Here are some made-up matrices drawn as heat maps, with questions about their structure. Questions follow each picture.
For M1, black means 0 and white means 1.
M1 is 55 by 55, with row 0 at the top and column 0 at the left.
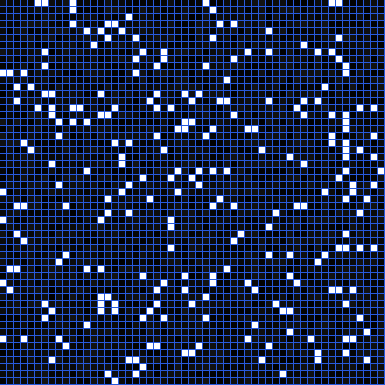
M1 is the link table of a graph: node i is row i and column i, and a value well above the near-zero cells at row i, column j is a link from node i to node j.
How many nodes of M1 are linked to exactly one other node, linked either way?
0
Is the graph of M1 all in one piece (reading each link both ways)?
yes
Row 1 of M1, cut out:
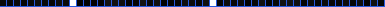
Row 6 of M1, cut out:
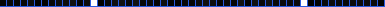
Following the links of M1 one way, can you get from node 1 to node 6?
yes
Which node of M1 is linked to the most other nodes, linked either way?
node 49
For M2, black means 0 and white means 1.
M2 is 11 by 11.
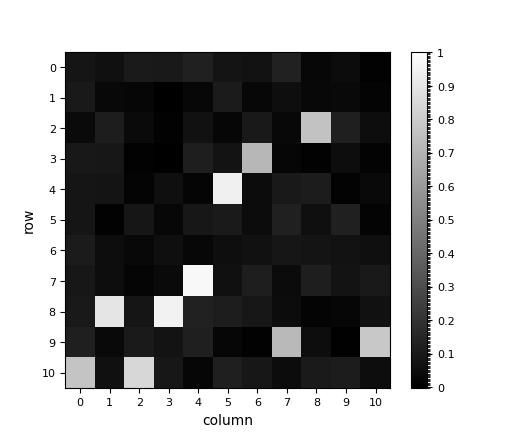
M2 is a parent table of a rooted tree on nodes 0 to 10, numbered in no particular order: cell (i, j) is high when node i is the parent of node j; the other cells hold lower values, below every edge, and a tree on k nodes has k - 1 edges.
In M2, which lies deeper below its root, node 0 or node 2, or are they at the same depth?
the same depth
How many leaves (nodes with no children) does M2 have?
4
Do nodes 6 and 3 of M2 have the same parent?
no
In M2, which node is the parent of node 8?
2
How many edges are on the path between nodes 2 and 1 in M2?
2
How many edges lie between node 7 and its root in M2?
1
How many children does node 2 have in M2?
1
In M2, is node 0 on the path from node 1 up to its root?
no
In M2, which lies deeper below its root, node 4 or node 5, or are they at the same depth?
node 5
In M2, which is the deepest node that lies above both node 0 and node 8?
10
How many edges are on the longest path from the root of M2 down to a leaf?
5
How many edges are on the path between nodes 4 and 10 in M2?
3
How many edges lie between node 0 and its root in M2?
2
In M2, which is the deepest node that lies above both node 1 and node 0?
10
